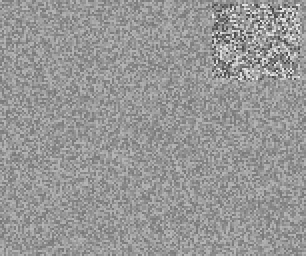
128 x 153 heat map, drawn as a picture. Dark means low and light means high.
No row or column stands out. Fine speckle covers the field. There are no regular stripes. The top right is the roughest part. The halves do not mirror each other. An odd patch, rougher than its surroundings, sits in the top right. There is no overall slope.
